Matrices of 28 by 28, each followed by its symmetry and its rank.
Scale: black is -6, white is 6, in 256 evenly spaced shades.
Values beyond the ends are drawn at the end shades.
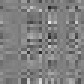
neither, rank two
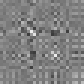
symmetric, rank three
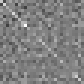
symmetric, rank five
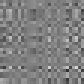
neither, rank two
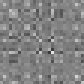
symmetric, rank three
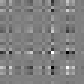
symmetric, rank one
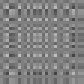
symmetric, rank one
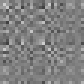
symmetric, rank three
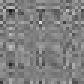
neither, rank three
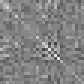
symmetric, rank five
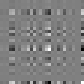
symmetric, rank one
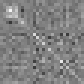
symmetric, rank five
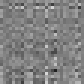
neither, rank three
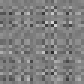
neither, rank two
